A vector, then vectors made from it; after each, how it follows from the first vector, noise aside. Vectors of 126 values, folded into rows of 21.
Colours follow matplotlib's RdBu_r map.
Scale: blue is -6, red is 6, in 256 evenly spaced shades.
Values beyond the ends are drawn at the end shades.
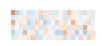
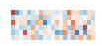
scaled up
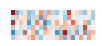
scaled up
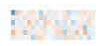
negated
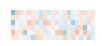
negated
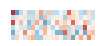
scaled up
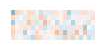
negated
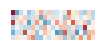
scaled up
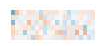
negated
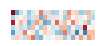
scaled up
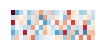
scaled up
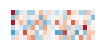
scaled up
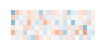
negated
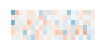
negated
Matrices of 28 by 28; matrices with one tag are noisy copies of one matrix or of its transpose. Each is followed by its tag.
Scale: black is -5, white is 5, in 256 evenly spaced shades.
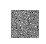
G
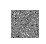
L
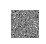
L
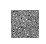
G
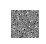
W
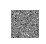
L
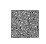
G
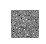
G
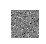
W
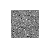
G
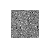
G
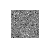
L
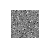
W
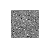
G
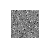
W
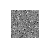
W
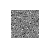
W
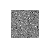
G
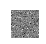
W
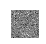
L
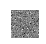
W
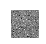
G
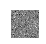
L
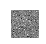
G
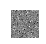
W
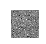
G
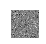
L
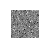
W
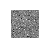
G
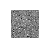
G
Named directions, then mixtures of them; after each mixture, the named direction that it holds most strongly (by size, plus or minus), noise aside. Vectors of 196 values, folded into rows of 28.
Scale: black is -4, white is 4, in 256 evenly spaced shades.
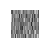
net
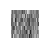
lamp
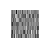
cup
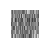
lamp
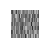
net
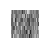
lamp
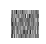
cup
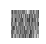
lamp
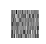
cup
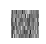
lamp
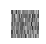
net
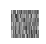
cup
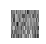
lamp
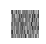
net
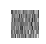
net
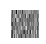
cup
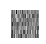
cup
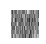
lamp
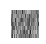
lamp
